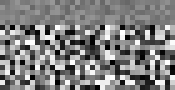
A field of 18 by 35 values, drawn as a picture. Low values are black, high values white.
No regular stripes run through it. The texture is fine-grained noise. Overall the values sit about 50% of the way up the scale. There is no overall slope. The top part is calmer, up to a seam about 30% of the way down. No single row or column stands out from its neighbours.
